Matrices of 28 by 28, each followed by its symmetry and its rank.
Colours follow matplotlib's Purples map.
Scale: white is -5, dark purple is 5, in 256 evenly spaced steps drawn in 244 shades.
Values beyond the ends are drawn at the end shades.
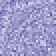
symmetric, full rank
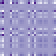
symmetric, rank one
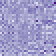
neither, rank five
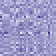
neither, rank five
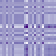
symmetric, rank one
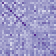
symmetric, rank five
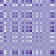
symmetric, rank one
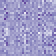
neither, rank five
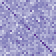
symmetric, full rank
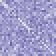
symmetric, full rank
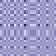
symmetric, rank one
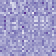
neither, rank five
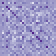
symmetric, rank five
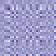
symmetric, rank two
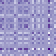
symmetric, rank two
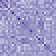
symmetric, rank five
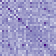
symmetric, rank five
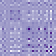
symmetric, rank two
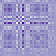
symmetric, rank two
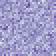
symmetric, full rank
